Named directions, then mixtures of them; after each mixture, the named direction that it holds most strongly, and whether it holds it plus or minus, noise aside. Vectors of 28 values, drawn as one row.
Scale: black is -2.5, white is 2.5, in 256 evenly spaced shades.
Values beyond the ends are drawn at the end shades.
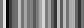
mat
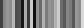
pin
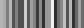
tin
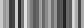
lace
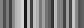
tin, minus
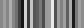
tin, plus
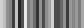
tin, plus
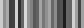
lace, plus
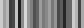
lace, plus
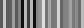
pin, plus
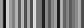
mat, minus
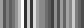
pin, minus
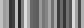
lace, plus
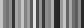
pin, minus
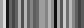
mat, plus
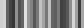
lace, plus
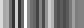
lace, plus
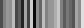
pin, plus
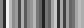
mat, minus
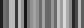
lace, minus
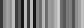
pin, plus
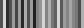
mat, plus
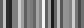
mat, plus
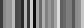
pin, plus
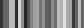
lace, minus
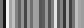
mat, minus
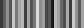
tin, minus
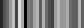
lace, minus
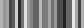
lace, plus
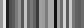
mat, plus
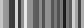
lace, plus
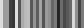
lace, plus
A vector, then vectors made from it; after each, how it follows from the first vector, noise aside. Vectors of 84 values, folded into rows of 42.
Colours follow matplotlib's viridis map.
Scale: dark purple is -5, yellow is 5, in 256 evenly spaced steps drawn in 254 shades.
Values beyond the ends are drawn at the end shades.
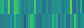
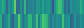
wrapped around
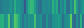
wrapped around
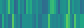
reversed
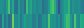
reversed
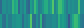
wrapped around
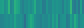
shrunk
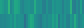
shrunk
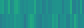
shrunk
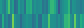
reversed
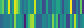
scaled up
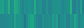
shrunk
